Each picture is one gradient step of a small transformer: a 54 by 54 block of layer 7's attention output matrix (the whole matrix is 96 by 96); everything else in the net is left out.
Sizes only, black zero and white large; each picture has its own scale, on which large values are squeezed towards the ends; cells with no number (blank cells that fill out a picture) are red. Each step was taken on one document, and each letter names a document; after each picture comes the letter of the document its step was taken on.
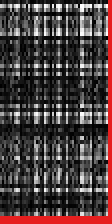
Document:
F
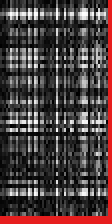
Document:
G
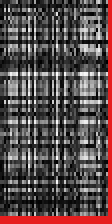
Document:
G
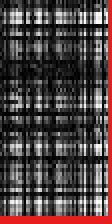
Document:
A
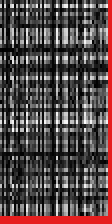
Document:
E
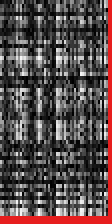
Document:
A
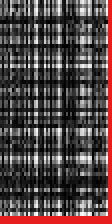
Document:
F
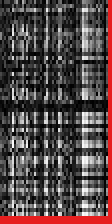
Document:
F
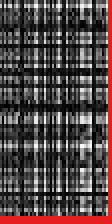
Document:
F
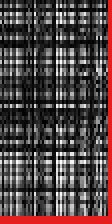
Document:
G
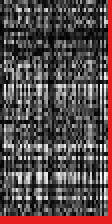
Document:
A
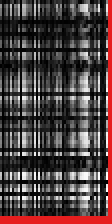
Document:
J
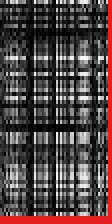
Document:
J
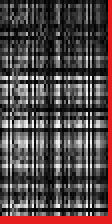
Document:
E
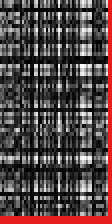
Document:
F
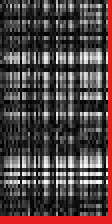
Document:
J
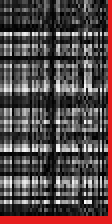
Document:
E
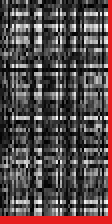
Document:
A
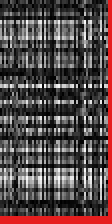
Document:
E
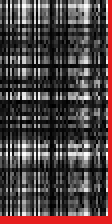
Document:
J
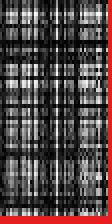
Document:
G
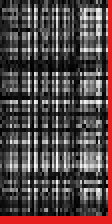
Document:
G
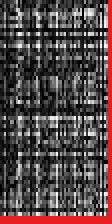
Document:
A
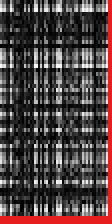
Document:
F
